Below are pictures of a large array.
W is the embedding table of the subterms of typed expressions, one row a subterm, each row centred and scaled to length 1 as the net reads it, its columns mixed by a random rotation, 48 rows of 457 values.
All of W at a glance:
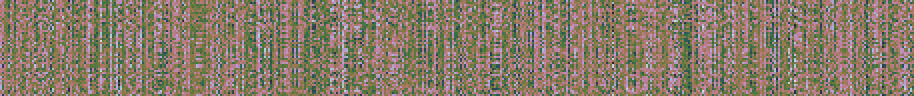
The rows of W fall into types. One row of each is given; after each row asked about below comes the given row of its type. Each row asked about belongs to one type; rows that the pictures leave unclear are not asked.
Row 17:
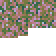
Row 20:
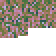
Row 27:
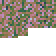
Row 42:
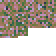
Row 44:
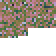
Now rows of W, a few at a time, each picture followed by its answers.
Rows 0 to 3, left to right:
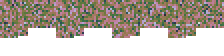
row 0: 44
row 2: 17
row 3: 44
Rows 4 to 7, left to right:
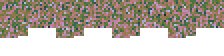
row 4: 44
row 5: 17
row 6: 17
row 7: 20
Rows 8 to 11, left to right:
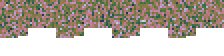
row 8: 20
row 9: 27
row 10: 17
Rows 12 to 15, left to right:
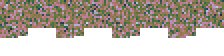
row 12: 20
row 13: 44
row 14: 44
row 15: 17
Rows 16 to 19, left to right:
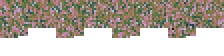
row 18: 17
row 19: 42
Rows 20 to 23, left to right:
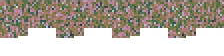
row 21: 27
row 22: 17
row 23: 20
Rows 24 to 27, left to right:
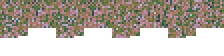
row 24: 20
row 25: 20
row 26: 27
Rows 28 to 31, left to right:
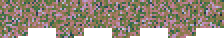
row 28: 20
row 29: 27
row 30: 17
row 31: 17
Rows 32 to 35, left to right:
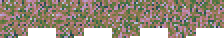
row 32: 27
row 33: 27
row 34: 44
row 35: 20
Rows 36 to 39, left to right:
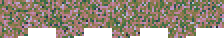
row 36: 27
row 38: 20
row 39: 44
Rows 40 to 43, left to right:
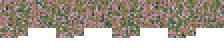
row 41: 20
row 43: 20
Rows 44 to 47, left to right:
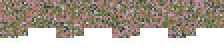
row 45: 44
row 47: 27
